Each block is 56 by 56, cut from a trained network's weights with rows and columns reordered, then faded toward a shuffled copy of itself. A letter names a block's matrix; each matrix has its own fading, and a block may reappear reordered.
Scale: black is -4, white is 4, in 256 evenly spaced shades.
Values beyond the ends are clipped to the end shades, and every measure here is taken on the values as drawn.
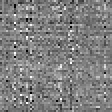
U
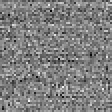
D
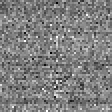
D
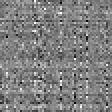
U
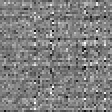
U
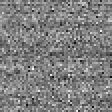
D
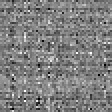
U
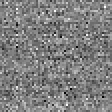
D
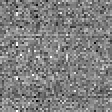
D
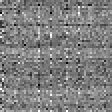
U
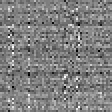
U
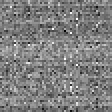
U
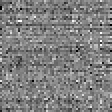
U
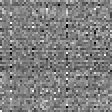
U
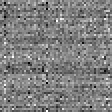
U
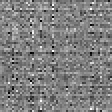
U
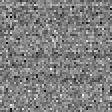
D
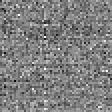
D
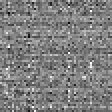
U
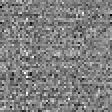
D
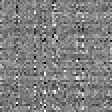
U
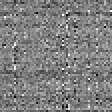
U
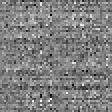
U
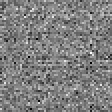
D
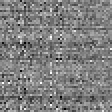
U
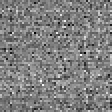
D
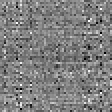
U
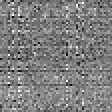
U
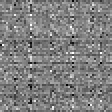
U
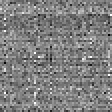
U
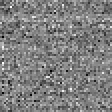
D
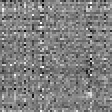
U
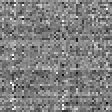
U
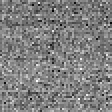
D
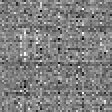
U
